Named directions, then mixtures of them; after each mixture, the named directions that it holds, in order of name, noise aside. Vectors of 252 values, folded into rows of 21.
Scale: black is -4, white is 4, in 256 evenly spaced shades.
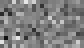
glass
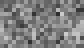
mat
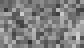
mat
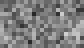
mat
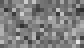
glass, mat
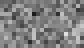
mat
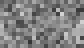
mat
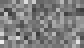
glass, mat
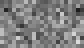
glass, mat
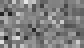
glass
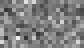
glass, mat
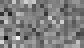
glass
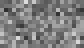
glass, mat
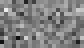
glass, mat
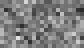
glass, mat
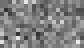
glass, mat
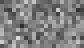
glass, mat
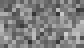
mat
